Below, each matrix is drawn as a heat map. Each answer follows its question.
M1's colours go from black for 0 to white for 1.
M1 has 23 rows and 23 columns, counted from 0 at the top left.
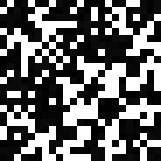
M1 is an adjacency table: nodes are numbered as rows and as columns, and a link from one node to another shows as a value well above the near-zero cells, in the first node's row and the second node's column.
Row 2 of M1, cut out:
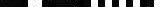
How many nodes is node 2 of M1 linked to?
7
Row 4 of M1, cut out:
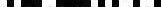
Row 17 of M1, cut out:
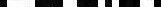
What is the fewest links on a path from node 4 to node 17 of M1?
1
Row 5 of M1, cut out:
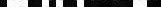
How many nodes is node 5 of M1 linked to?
8
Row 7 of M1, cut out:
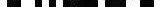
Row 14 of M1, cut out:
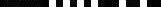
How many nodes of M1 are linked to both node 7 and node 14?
0
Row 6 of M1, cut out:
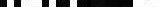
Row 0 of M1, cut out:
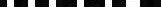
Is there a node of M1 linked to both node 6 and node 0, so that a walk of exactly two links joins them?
yes
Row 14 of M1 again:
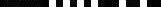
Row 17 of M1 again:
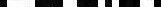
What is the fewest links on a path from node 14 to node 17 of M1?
1
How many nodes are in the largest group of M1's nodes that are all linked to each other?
5
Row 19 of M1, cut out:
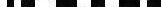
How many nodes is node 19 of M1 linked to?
10
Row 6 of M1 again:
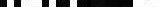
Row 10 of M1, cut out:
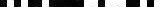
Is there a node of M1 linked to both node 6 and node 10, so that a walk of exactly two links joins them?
yes
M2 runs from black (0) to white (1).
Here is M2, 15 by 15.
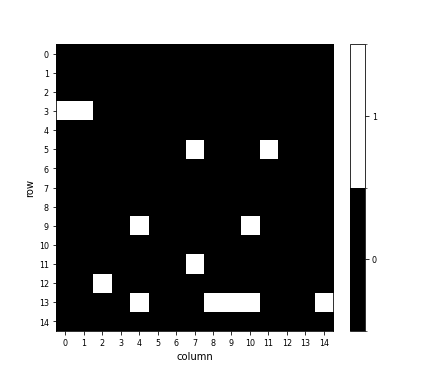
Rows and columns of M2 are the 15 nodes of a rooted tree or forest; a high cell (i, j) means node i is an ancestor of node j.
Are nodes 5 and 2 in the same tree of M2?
no
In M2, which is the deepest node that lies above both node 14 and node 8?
13
